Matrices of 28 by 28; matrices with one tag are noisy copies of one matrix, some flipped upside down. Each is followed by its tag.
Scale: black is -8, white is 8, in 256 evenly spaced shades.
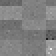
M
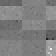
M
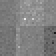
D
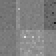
D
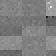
M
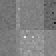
D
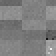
M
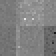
D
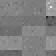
M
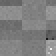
M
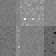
D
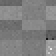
M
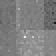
D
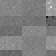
M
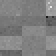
M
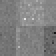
D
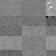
M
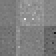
D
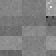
M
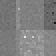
D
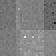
D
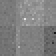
D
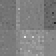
D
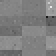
M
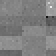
M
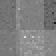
D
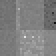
D
